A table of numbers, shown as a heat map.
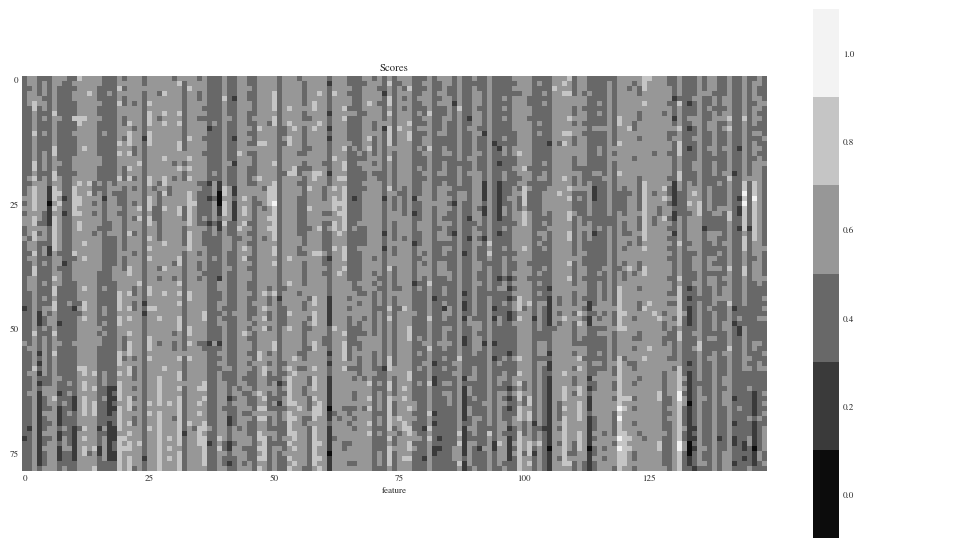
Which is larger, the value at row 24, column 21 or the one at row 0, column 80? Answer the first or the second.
the first
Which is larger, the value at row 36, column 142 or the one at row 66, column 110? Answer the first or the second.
the second
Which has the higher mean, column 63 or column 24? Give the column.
63
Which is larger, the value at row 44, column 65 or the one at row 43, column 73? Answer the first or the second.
the second
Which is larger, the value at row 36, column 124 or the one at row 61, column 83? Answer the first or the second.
the first
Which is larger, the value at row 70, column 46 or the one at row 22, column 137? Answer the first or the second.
the second
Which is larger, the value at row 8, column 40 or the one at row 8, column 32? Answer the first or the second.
the first
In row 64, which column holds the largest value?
131
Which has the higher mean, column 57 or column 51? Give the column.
57
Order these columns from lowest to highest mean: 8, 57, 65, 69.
8, 65, 57, 69
